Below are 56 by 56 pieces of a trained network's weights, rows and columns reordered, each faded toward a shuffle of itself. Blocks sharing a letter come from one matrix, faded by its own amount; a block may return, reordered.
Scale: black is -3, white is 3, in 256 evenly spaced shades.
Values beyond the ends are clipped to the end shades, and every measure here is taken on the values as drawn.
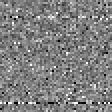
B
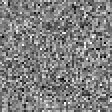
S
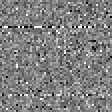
B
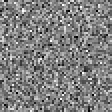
S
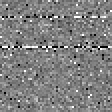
B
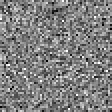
S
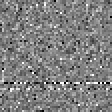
B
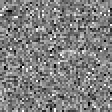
B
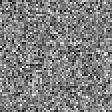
S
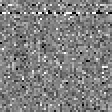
B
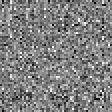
B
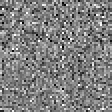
B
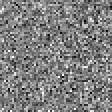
S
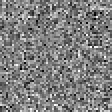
S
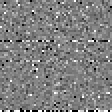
B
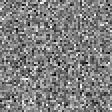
S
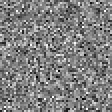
S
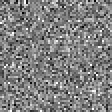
S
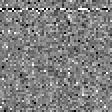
B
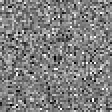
B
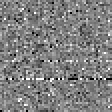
B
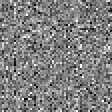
B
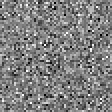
B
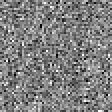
S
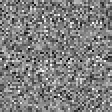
S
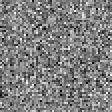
S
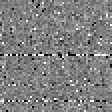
B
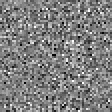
B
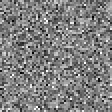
S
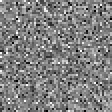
B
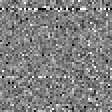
B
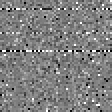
B
